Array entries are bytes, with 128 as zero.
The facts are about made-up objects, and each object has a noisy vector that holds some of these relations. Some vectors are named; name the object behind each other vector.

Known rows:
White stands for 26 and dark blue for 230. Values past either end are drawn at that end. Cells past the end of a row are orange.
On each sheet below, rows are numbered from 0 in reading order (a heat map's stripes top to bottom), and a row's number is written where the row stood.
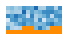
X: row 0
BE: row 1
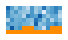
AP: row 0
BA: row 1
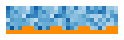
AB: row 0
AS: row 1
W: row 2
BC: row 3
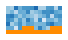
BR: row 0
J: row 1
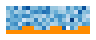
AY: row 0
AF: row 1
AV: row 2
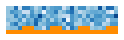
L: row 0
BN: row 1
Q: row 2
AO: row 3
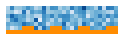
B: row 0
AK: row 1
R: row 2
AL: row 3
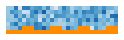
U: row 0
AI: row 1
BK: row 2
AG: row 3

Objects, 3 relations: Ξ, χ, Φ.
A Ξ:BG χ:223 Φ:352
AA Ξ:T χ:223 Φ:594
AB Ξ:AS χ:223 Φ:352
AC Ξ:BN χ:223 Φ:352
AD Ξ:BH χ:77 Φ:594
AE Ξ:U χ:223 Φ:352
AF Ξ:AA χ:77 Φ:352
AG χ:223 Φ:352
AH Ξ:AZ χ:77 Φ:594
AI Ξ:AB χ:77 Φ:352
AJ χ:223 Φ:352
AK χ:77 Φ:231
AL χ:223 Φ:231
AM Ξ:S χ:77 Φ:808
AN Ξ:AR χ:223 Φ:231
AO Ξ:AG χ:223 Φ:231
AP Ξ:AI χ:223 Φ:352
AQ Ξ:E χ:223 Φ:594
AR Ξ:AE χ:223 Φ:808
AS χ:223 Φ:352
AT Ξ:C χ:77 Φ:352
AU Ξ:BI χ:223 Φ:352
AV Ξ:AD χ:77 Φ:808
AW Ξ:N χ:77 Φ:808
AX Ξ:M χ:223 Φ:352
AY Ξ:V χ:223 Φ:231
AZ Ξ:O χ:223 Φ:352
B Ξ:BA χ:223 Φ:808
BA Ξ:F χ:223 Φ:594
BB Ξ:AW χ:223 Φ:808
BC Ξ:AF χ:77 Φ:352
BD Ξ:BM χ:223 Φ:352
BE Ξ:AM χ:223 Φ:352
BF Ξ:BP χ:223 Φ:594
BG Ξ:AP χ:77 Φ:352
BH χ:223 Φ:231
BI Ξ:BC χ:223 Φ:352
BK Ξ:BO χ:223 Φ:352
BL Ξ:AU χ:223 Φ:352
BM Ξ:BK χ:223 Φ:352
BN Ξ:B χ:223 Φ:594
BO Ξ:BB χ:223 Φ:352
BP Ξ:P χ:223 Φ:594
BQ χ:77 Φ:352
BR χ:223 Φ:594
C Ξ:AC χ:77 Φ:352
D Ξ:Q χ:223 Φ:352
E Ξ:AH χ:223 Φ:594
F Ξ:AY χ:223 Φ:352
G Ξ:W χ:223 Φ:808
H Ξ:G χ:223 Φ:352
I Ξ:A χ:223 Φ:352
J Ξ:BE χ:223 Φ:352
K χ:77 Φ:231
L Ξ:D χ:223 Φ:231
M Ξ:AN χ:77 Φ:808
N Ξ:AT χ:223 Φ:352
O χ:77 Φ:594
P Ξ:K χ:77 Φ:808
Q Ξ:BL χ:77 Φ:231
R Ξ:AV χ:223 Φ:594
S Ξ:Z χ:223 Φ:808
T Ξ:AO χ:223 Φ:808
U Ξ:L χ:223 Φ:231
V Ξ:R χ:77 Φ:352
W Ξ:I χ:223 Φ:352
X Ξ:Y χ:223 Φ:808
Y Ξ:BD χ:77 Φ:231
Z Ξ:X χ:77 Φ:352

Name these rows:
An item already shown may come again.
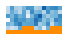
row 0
AR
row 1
AA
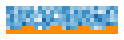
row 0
AC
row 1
M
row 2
N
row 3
B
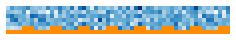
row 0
T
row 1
G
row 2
AY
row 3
AW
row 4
BH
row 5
D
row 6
R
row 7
G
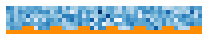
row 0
F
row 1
AX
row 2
BB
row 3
K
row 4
AR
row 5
AT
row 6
S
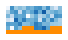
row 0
M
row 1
AI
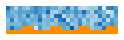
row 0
AZ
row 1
AG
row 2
C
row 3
AN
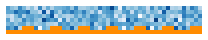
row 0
Z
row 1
P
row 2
BQ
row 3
R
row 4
M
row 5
AV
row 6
Y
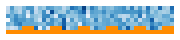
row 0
AR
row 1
AM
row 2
AD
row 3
AJ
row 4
V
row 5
H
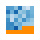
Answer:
BG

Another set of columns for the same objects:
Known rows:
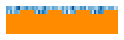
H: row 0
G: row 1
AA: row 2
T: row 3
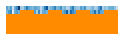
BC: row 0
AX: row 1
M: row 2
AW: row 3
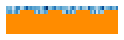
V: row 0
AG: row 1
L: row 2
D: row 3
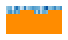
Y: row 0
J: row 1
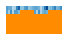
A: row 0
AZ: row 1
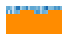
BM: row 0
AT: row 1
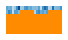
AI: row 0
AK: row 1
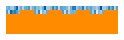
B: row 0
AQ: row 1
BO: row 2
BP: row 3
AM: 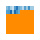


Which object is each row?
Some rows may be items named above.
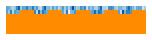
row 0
AE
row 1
X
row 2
AA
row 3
AV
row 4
T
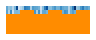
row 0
R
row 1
BE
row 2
BQ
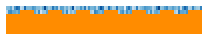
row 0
K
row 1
BR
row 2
BN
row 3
BH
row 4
Y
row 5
AB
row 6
AO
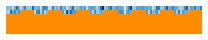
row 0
AN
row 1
Q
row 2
AR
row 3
AS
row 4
Z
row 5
F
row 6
AE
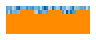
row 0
AC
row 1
BH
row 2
AR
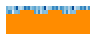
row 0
AD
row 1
BA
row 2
BA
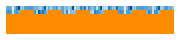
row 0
Z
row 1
B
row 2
BA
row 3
AY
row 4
Z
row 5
BG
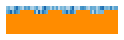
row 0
P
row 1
S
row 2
AV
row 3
N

